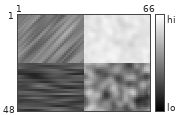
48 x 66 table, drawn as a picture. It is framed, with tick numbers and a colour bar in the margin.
The table splits into 2 rows of 2 panels. Panel 1,1: middling, slanting up to the right. Panel 1,2: very high, blotchy, faint in contrast. Panel 2,1: low, streaked across. Panel 2,2: middling, blotchy, strong in contrast.
